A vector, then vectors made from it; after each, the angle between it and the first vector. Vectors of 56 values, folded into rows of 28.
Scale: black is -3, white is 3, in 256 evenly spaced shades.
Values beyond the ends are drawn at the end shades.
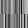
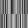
partly opposed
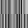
nearly parallel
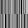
nearly parallel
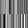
partly opposed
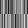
partly opposed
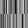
orthogonal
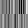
partly aligned
